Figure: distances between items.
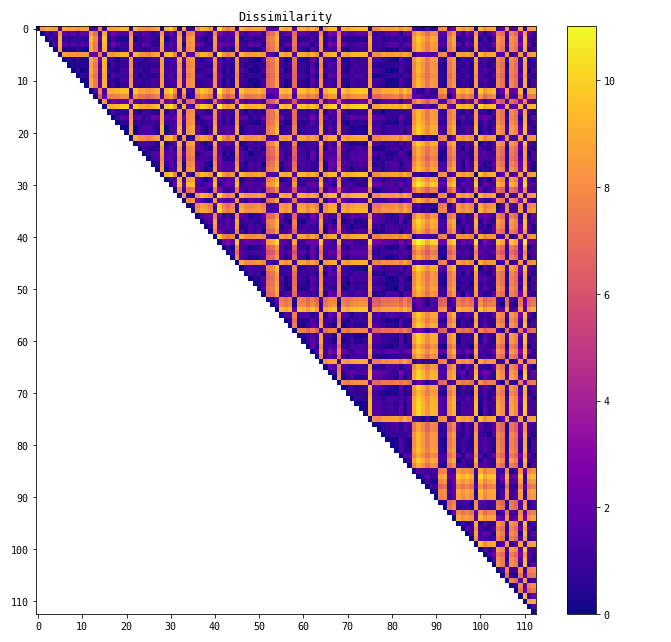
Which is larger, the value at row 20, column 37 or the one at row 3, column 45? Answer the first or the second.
the second
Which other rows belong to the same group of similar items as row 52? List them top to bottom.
0, 5, 12, 13, 15, 21, 28, 32, 34, 35, 40, 45, 53, 54, 58, 64, 68, 75, 85, 86, 87, 88, 89, 90, 93, 94, 99, 104, 105, 107, 108, 110
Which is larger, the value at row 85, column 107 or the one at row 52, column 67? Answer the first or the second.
the second
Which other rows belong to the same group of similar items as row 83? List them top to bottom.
1, 2, 3, 4, 6, 7, 8, 9, 10, 11, 14, 16, 17, 18, 19, 20, 22, 23, 24, 25, 26, 27, 29, 30, 31, 33, 36, 37, 38, 39, 41, 42, 43, 44, 46, 47, 48, 49, 50, 51, 55, 56, 57, 59, 60, 61, 62, 63, 65, 66, 67, 69, 70, 71, 72, 73, 74, 76, 77, 78, 79, 80, 81, 82, 84, 91, 92, 95, 96, 97, 98, 100, 101, 102, 103, 106, 109, 111, 112
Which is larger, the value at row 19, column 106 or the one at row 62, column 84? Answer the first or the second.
the second
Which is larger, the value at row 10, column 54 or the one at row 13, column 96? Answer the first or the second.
the first
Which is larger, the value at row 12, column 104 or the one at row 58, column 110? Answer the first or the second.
the second
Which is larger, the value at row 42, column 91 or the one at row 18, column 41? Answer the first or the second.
the second
